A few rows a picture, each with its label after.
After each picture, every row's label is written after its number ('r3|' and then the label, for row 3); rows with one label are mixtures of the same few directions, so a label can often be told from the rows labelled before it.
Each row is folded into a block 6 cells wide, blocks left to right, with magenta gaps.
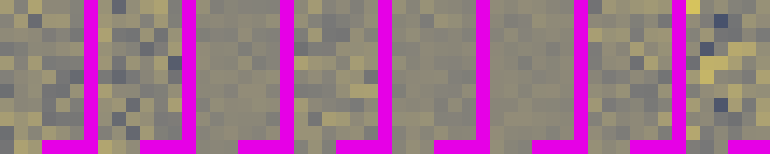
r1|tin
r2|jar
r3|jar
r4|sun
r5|tin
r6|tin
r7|jar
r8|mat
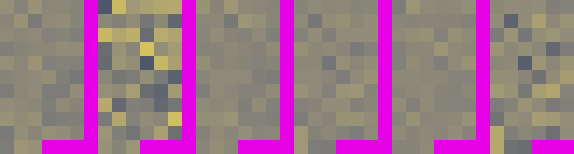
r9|tin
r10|jar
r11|tin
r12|tin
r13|jar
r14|tin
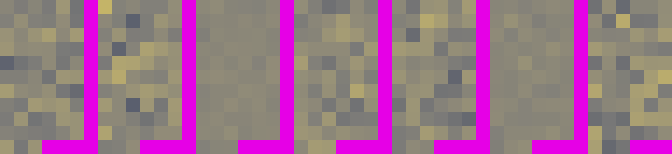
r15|sun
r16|mat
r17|jar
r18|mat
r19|sun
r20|tin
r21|tin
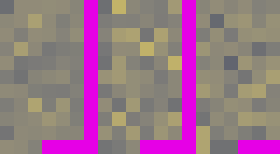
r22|mat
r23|jar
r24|tin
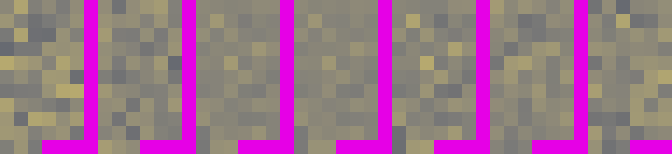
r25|sun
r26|jar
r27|tin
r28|tin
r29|tin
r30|mat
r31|tin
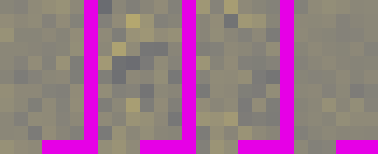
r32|jar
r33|mat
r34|tin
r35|mat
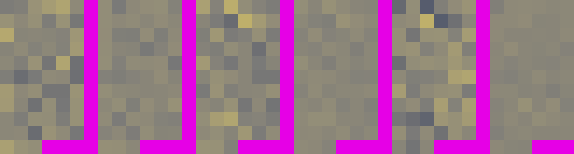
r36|jar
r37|jar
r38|tin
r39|tin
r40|tin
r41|mat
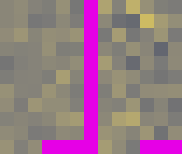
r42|sun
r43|tin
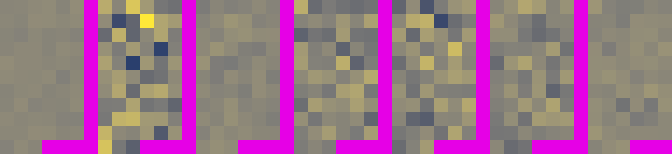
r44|sun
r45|tin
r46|mat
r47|jar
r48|tin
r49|mat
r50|mat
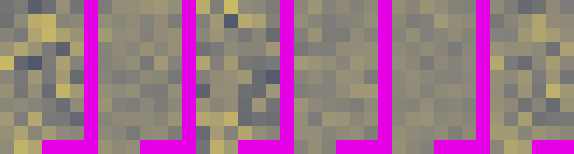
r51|mat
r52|jar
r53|tin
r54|sun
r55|tin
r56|mat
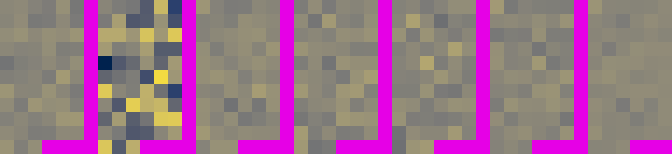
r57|sun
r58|sun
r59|mat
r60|tin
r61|tin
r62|jar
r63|mat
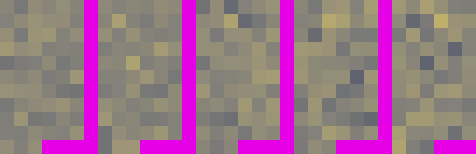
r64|sun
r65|tin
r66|tin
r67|sun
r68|tin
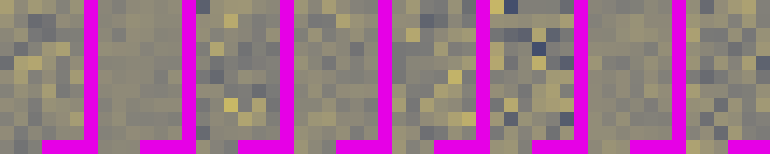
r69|mat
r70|sun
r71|mat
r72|tin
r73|sun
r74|jar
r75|mat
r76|jar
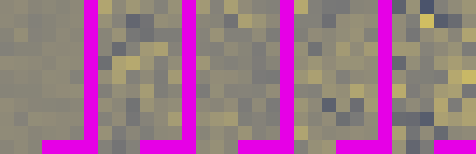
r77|sun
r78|mat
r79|tin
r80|mat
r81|tin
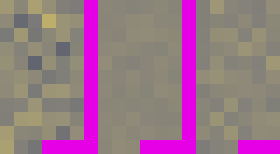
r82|tin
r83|mat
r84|jar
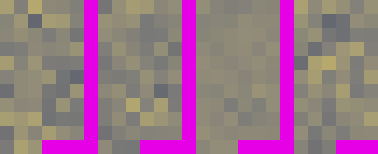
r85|tin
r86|mat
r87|mat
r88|mat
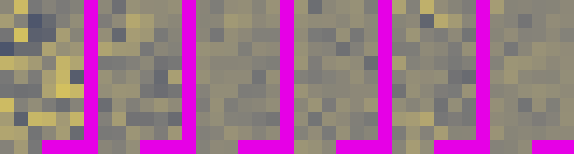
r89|sun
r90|sun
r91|sun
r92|jar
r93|tin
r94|mat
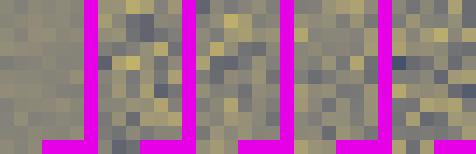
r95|sun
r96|mat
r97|mat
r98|jar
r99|sun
